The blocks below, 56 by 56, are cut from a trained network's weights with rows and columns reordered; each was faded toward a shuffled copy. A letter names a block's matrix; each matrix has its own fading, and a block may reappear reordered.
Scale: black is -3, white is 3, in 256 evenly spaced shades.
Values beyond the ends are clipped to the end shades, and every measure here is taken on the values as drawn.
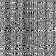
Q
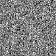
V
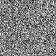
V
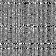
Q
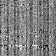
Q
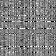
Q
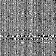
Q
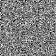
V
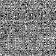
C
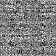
C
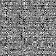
C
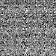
C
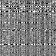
Q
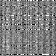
Q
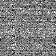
C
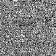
V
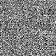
V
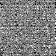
C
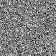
V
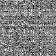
C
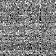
C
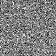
V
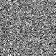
V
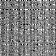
Q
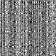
Q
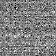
C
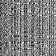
Q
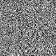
V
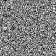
V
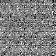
C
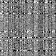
Q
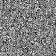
V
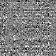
C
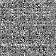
C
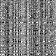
Q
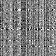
Q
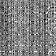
Q
